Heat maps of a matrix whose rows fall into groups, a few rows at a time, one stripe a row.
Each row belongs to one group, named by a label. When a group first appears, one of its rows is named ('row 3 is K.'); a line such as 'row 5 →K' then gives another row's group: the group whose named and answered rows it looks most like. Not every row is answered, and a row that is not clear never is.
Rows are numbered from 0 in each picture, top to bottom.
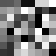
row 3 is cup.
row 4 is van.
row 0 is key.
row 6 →cup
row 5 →key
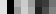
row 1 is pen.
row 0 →pen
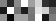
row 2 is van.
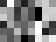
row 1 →cup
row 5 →key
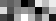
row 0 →key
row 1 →pen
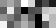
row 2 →cup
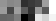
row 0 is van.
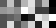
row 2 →key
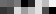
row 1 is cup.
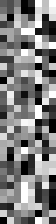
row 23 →key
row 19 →pen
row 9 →pen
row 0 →key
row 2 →van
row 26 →cup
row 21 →pen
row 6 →key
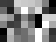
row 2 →cup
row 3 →cup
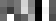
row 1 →cup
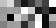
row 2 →van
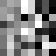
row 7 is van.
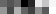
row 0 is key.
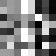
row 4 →cup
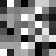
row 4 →cup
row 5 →key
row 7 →pen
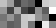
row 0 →cup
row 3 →cup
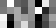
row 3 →pen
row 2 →pen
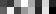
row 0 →cup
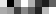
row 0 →pen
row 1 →cup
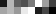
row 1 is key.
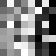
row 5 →cup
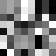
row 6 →pen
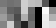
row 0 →van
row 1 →cup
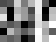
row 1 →van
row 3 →key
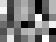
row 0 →pen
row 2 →van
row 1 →pen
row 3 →key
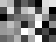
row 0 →cup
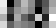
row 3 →pen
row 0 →pen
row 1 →pen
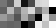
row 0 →key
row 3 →key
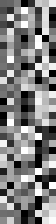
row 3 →cup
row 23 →cup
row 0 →key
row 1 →cup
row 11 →pen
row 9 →key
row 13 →key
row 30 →key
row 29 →cup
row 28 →pen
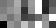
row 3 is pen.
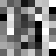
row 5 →cup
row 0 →key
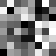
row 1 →pen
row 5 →key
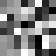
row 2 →pen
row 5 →cup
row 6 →cup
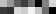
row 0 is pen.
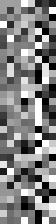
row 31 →cup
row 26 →van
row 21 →key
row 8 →van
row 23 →pen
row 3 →pen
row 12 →van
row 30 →pen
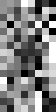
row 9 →pen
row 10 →key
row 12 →pen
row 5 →cup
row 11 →pen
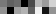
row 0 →key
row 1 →van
